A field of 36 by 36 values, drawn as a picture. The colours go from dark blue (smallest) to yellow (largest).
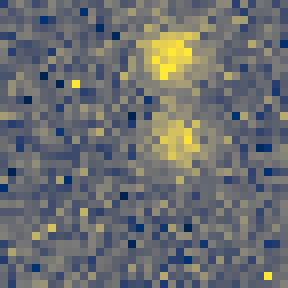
Overall the values sit about 40% of the way up the scale. No row or column stands out. Two bumps rise from the field. No regular stripes run through it. The ninth with the highest average is the top middle.
